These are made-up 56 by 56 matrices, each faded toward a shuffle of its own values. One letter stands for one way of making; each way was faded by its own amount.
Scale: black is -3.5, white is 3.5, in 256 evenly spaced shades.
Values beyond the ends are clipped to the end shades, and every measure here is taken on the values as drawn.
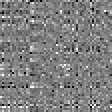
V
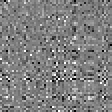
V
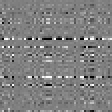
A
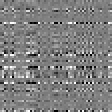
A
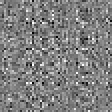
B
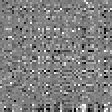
V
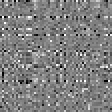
V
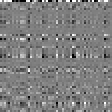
A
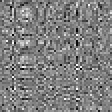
B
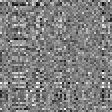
B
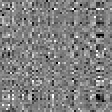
V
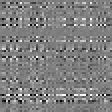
A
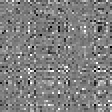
V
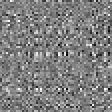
B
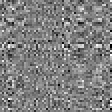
B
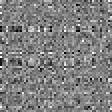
B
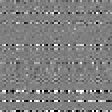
A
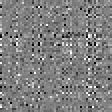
V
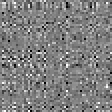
V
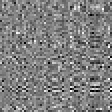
B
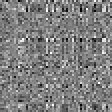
B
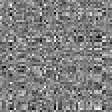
B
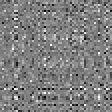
V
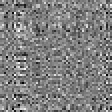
B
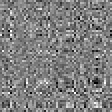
B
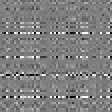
A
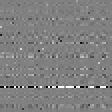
A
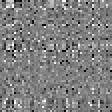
V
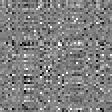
V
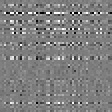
A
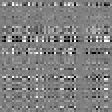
A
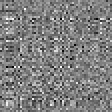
B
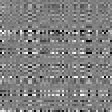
A
